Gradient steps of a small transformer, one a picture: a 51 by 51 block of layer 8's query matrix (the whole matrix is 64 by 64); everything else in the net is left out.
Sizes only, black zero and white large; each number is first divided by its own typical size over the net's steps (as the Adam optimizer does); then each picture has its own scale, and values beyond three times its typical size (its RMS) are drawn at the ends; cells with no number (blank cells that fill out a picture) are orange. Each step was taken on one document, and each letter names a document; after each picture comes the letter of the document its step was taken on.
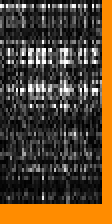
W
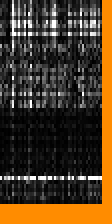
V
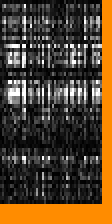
W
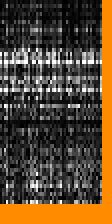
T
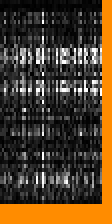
W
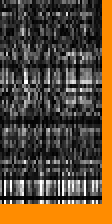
T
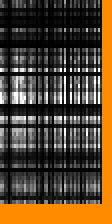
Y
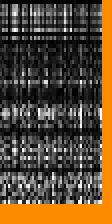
Y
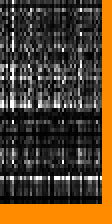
V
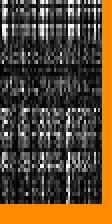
T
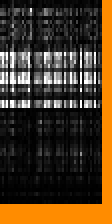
V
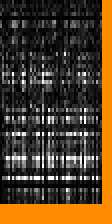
W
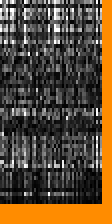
T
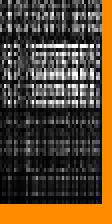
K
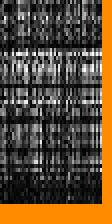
T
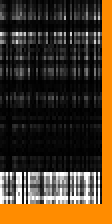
Y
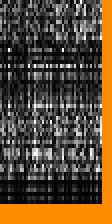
K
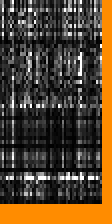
V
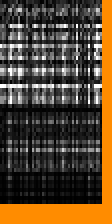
K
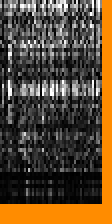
K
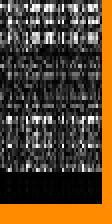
K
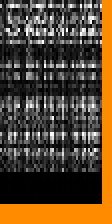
K
